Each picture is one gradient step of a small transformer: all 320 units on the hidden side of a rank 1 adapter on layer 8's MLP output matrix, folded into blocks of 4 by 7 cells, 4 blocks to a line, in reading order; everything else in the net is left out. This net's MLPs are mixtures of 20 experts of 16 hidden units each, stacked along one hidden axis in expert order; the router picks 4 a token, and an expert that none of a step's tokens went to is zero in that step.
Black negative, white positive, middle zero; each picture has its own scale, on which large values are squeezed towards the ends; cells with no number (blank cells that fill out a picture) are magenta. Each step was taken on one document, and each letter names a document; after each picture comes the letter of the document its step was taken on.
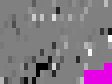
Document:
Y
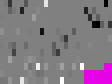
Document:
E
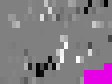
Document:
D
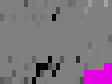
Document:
Y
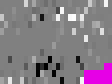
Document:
Y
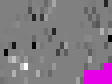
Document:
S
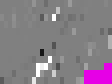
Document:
Y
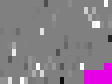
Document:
E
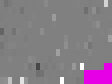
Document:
E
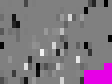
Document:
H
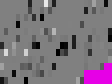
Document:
S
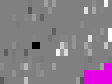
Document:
S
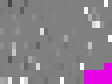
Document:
E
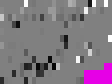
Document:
D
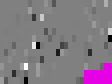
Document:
S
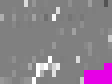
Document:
Y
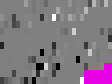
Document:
Y
